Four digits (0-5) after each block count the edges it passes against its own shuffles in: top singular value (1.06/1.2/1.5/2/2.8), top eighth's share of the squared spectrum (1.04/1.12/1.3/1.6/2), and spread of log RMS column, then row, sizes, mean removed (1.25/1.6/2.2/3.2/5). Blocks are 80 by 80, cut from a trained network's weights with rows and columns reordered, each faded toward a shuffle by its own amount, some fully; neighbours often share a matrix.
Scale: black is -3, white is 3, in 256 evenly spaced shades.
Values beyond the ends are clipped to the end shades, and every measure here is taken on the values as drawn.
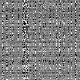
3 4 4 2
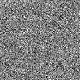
3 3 1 1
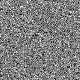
0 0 0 0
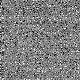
2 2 2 0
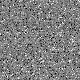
0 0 0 0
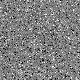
0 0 0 0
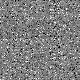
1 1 1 0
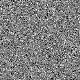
1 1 0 0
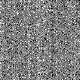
2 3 0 2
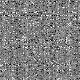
2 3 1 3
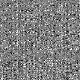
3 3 0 3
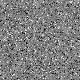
0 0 0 0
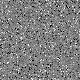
0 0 0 0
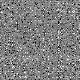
2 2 2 0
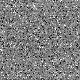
1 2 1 0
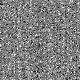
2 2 0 1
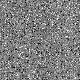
1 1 0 1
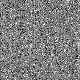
1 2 0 1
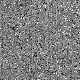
1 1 0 0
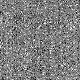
2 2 0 2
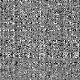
3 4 0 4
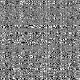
3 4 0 4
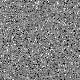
0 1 0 0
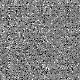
2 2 2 0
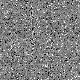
1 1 1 0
